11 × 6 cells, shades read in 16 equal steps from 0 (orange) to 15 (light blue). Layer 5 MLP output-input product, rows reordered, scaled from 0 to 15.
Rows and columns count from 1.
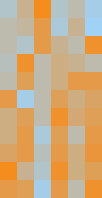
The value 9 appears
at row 2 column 2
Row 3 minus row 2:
0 3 0 -5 2 -14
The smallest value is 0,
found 2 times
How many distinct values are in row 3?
5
